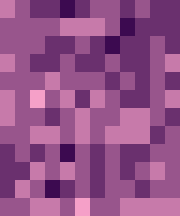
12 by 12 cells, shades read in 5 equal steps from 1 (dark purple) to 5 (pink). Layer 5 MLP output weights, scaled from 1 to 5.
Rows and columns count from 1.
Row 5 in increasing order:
2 2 2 3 3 3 3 3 3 3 3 4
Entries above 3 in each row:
1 3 0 2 1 5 4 6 0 3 1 7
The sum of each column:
37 36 38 33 33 38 33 34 31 32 35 34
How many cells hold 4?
31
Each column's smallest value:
2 2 2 1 1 2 2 1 1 2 2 2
